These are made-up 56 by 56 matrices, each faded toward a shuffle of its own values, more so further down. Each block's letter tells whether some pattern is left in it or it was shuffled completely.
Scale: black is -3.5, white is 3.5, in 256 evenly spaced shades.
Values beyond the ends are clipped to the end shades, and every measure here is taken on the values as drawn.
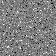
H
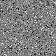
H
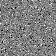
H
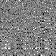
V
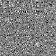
V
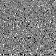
V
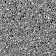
H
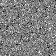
H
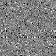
V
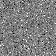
H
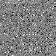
V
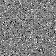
H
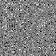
V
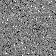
H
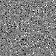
V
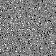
V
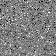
H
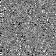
V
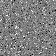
H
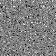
V
